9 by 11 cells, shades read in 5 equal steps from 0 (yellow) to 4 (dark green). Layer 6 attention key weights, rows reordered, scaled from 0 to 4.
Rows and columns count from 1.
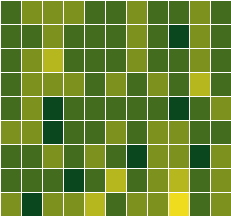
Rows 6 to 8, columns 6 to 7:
2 3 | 3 4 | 1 3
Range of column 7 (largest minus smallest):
2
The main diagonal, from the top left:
3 3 1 2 3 2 4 2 0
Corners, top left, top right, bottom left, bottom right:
3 3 2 2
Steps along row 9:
up down same down up down same down up down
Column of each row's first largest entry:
1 9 1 1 3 3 7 4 2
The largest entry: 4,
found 8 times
